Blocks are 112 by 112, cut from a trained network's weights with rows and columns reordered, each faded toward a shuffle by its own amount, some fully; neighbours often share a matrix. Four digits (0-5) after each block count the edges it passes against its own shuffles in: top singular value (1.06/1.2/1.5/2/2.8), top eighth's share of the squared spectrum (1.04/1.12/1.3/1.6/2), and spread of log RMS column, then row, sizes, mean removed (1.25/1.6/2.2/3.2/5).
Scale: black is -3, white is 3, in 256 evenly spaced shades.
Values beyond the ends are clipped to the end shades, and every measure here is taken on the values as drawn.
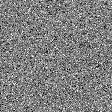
0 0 0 0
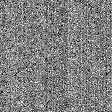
3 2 0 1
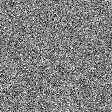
0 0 0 0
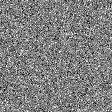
0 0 0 0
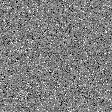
1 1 0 0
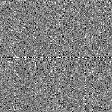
4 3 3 2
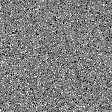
0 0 0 0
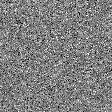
1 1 0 0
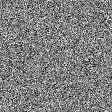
0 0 0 0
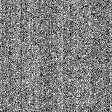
3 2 0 1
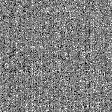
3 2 0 2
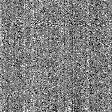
3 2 0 2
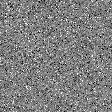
2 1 0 0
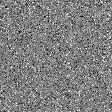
1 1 0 0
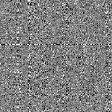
4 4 3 2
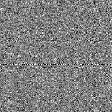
3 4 2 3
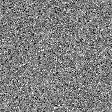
1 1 0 0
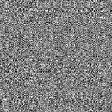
4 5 2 3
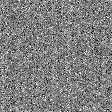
1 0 0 0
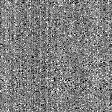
3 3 0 2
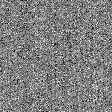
1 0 0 0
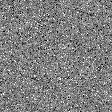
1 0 0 0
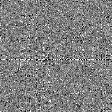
4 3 2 2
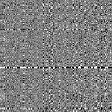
5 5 4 3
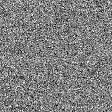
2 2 0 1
